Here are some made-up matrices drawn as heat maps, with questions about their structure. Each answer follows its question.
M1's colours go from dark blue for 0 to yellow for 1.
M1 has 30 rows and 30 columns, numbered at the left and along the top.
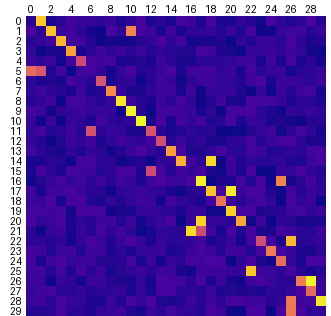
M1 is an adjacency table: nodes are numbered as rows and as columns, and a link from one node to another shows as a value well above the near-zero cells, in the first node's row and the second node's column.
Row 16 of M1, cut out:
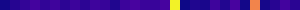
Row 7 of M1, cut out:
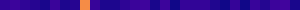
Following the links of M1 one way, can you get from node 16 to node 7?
no
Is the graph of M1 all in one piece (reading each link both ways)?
yes
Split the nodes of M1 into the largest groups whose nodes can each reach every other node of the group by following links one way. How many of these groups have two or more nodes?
6
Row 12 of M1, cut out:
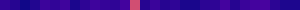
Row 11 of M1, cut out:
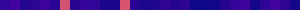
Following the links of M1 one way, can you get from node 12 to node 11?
no
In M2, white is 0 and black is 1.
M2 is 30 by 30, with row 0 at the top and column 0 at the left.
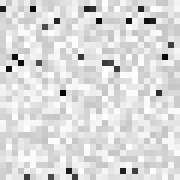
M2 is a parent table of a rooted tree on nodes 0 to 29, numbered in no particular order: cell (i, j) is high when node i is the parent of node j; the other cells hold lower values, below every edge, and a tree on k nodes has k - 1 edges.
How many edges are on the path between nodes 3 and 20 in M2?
6
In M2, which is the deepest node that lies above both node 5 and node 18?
1
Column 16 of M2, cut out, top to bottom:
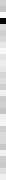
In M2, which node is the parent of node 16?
3
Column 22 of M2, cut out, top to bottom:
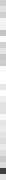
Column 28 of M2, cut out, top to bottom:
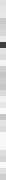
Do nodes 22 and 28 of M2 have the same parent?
no
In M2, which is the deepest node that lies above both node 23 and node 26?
1
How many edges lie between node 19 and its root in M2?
5
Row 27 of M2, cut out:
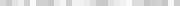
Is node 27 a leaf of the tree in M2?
yes
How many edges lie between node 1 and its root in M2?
5
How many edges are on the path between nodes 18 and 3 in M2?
2
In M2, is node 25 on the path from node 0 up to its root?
no
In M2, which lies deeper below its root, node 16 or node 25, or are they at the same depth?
the same depth
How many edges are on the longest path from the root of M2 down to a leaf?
10
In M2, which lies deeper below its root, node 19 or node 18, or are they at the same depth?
node 18
